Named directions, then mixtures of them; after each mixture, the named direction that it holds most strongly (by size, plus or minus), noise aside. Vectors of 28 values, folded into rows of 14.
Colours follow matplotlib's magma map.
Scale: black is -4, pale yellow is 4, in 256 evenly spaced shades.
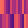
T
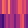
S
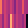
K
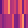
T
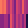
K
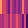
K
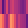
S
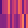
K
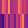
S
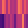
S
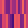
T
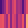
K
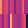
K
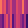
K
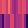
S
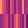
T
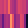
K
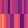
S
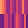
T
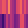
S
